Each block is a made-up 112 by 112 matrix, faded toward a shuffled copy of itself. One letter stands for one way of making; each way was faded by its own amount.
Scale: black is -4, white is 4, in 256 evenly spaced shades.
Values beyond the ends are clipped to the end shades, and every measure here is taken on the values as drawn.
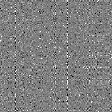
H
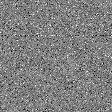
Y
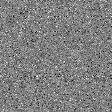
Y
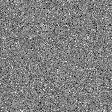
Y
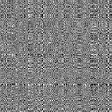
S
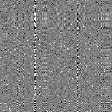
H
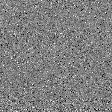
Y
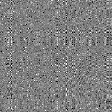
H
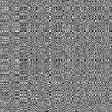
S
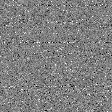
Y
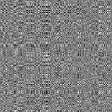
S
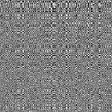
S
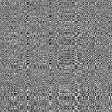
S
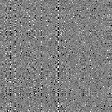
H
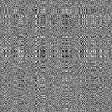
S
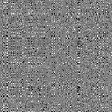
H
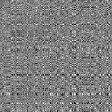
S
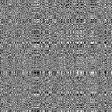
S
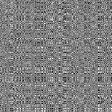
S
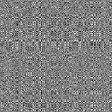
S
